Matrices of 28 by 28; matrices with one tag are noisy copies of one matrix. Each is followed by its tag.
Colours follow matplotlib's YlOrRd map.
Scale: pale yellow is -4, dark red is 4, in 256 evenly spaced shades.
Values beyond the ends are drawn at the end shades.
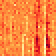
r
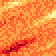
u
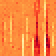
r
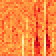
r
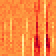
r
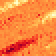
u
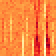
r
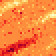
u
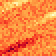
u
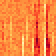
r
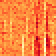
r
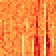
r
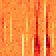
r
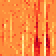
r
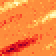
u
